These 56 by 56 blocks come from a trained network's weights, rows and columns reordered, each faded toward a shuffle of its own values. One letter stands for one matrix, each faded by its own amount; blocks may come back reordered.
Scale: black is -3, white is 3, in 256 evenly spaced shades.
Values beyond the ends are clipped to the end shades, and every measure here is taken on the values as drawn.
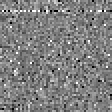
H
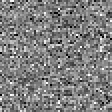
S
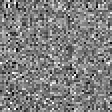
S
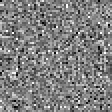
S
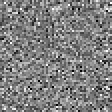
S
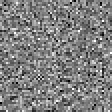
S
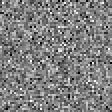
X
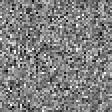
X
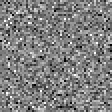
H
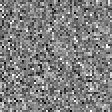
X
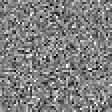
X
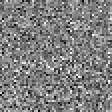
X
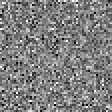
S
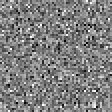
H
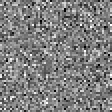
S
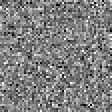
X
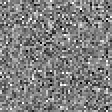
S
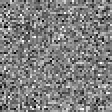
S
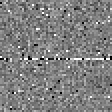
H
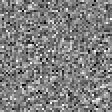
X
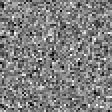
S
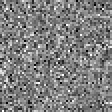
X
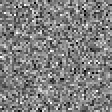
X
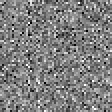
X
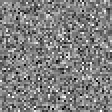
X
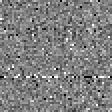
H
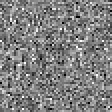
S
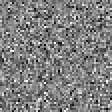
H
